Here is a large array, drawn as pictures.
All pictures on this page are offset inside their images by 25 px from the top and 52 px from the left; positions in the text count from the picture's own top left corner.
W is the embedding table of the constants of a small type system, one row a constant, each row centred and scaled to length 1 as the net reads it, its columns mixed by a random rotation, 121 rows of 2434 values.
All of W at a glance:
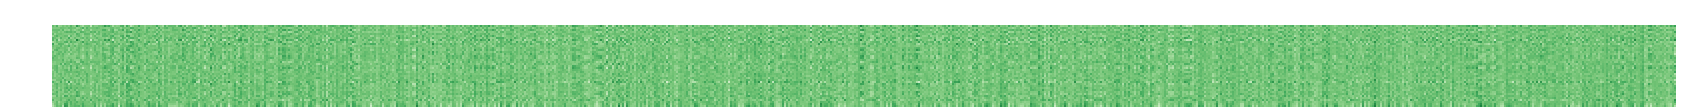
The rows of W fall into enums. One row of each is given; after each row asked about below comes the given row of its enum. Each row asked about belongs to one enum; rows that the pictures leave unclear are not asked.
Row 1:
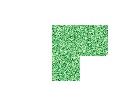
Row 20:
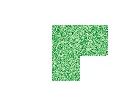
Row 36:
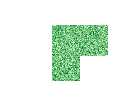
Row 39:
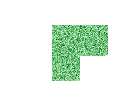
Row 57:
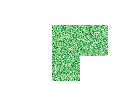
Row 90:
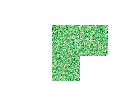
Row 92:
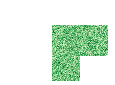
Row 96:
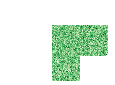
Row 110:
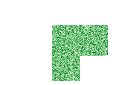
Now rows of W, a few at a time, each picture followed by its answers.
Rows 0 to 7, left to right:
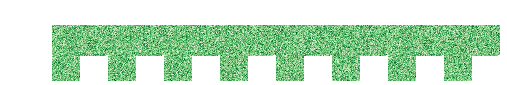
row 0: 92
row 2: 1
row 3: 110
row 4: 20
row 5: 96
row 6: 92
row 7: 39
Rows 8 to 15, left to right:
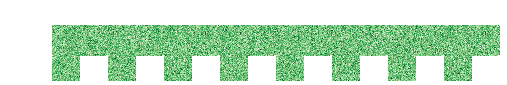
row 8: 92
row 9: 90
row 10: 36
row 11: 20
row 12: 1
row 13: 57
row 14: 39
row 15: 36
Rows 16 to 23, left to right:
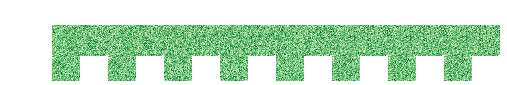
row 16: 92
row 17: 92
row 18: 96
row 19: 96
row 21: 1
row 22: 1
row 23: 1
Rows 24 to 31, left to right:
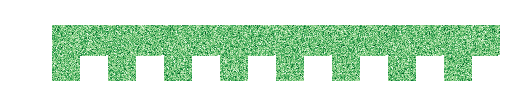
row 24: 20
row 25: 110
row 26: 36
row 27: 96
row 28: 39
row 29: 39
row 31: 90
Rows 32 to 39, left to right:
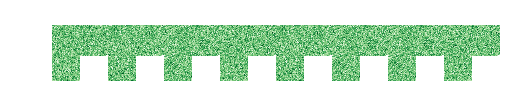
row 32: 96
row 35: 39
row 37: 92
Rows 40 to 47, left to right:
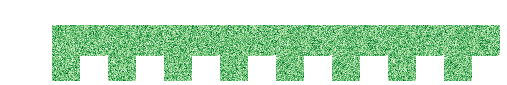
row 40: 36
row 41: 96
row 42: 39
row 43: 110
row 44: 92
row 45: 92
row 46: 96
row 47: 92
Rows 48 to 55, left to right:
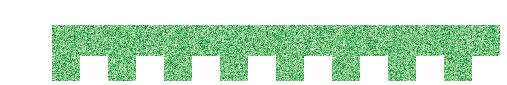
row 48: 1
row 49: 96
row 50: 92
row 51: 39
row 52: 20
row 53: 92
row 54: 110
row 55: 90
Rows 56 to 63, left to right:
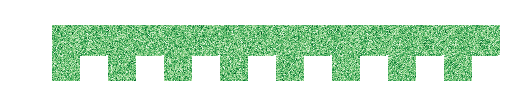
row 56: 20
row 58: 96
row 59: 36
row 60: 1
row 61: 20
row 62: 92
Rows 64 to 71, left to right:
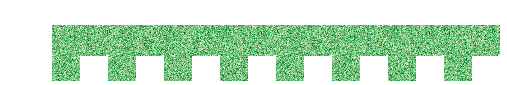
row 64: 1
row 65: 92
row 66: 20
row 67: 36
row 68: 92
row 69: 1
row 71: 90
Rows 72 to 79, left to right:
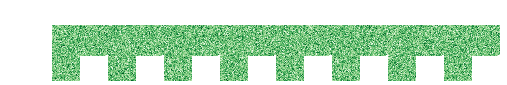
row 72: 39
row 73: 36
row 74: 96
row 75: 1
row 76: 110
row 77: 96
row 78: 92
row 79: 39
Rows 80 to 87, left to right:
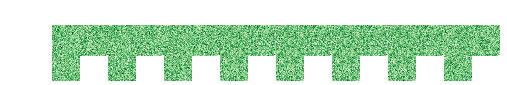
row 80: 20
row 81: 36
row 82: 110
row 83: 96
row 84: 96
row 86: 96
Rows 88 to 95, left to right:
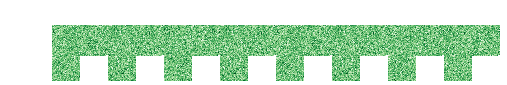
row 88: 92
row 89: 36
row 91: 36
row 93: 36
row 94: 1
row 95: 20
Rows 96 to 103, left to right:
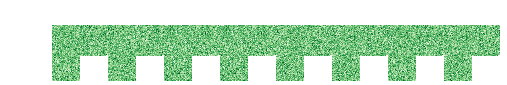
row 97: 90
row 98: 36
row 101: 1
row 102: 96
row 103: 1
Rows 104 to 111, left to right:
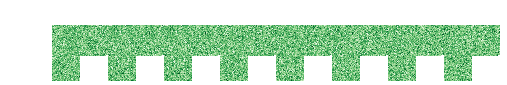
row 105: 36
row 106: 36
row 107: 1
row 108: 96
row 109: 20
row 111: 90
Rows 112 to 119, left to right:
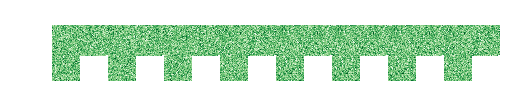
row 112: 57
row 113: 90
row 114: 1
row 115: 20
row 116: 36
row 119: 20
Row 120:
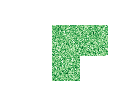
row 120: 36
